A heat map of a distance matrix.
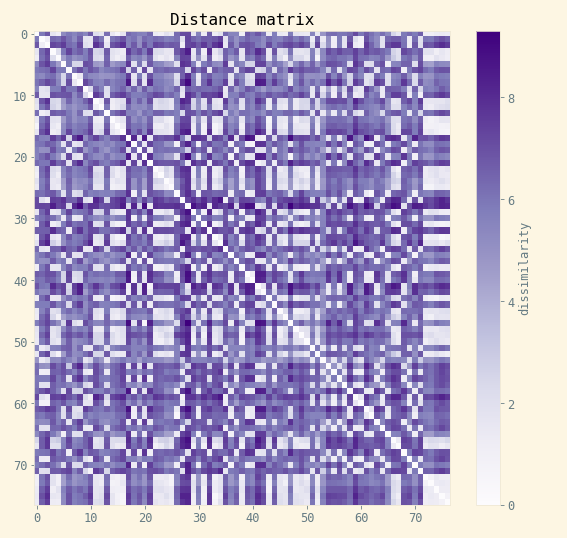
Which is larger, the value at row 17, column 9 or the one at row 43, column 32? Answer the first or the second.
the second
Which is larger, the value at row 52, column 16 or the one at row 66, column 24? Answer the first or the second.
the second
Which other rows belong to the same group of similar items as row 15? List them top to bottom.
0, 3, 4, 11, 12, 14, 16, 22, 23, 24, 25, 29, 31, 33, 34, 38, 43, 45, 46, 48, 49, 50, 52, 66, 67, 72, 73, 74, 75, 76
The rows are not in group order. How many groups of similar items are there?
4
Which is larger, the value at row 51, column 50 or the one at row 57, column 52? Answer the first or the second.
the second
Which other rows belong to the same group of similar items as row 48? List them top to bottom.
0, 3, 4, 11, 12, 14, 15, 16, 22, 23, 24, 25, 29, 31, 33, 34, 38, 43, 45, 46, 49, 50, 52, 66, 67, 72, 73, 74, 75, 76
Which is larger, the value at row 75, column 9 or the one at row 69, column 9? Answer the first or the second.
the first
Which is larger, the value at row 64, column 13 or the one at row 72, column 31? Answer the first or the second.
the first
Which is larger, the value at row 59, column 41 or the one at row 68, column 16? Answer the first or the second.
the second
